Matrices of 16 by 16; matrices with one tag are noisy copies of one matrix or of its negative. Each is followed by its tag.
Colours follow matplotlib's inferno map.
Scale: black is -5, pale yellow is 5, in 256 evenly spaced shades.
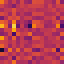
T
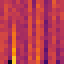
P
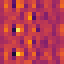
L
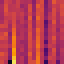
P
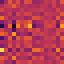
T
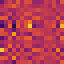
T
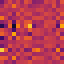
T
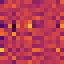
T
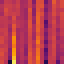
P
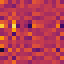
T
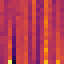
P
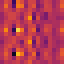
L
